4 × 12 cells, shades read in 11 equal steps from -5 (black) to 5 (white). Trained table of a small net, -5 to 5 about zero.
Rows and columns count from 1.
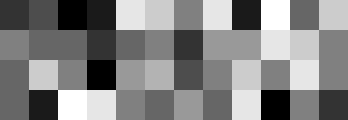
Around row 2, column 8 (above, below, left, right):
4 0 -3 1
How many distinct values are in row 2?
6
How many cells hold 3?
5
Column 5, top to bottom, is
4 -1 1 0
